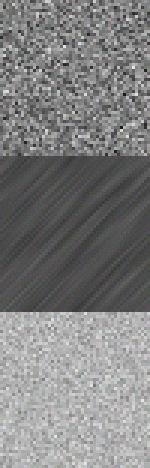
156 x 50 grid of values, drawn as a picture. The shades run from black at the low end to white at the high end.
The table splits into 3 rows of 1 panel. Panel 1,1: middling, fine-grained, strong in contrast. Panel 2,1: low, slanting up to the right, faint in contrast. Panel 3,1: high, fine-grained.
